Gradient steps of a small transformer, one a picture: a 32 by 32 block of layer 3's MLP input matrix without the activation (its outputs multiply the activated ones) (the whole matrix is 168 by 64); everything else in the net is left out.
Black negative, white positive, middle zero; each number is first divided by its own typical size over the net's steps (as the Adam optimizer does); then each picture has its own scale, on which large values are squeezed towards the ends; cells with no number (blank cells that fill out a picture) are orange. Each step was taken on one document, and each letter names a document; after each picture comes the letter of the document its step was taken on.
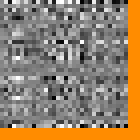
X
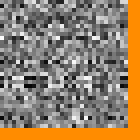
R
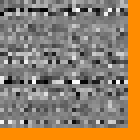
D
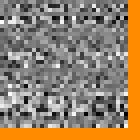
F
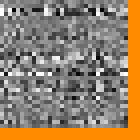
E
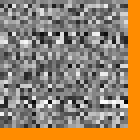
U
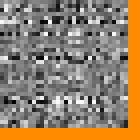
U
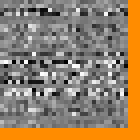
D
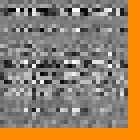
D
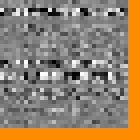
D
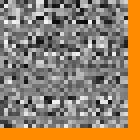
U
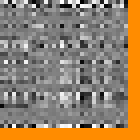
X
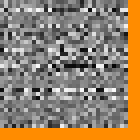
E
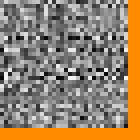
R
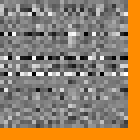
E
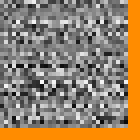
R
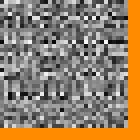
R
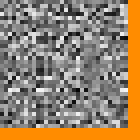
U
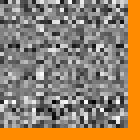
F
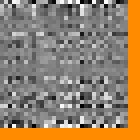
X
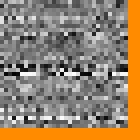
R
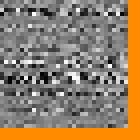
D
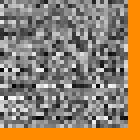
R
